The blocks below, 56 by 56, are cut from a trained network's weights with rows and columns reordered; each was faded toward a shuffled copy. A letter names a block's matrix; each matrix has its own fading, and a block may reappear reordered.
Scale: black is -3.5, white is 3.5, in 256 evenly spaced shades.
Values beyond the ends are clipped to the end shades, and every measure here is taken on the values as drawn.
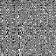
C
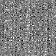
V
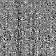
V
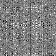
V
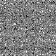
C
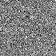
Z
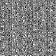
V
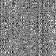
V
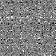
C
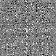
C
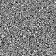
Z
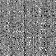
V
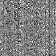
V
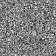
Z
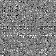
C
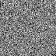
Z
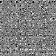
C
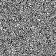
Z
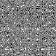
C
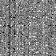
V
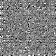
C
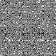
C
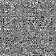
C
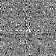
C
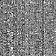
V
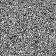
Z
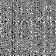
V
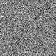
Z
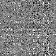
C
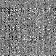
V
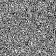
Z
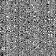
V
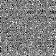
C
